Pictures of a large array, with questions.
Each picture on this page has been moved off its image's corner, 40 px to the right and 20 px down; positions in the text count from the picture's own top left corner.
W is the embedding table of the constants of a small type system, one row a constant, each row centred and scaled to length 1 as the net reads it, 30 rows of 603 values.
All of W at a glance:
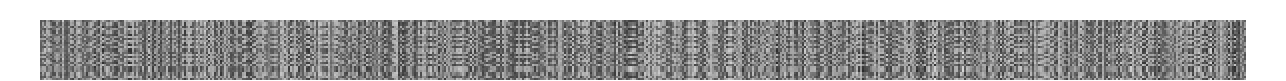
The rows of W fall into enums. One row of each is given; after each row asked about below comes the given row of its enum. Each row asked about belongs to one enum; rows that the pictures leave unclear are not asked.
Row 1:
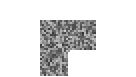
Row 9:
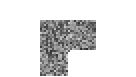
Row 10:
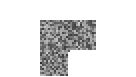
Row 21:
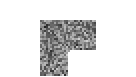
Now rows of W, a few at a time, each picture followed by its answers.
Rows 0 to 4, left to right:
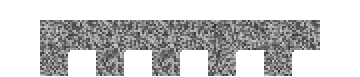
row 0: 10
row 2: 1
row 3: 21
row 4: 10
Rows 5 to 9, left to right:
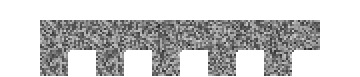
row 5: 1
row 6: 1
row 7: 21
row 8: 10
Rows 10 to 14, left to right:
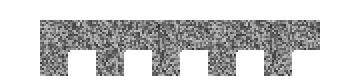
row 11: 1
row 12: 21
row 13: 10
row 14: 21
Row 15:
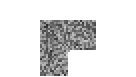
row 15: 21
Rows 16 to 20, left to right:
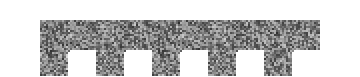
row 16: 9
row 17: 10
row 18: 9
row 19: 10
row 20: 1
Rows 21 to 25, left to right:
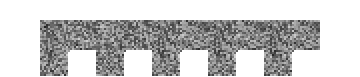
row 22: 10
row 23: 9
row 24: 9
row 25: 9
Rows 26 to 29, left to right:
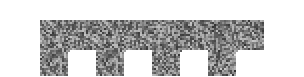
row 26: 1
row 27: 1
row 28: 10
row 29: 21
